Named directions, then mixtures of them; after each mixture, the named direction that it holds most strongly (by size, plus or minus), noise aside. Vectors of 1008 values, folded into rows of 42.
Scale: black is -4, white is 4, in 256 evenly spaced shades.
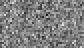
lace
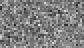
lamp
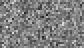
lace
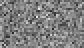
lace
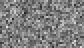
lace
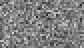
lace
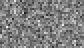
lace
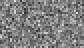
lamp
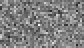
lamp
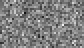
lace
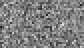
lace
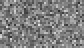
lamp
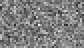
lamp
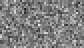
lamp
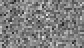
lace
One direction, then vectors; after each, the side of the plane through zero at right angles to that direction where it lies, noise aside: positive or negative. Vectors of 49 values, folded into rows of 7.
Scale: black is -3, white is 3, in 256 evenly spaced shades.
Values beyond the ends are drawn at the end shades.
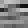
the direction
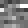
negative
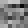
positive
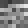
negative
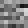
positive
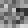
negative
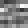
negative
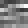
negative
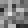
positive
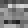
negative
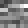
negative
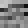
positive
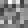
positive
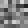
positive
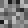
negative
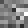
positive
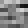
positive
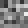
negative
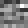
negative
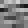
positive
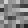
positive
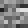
positive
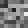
negative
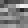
negative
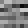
positive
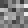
negative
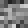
negative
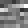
negative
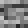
positive
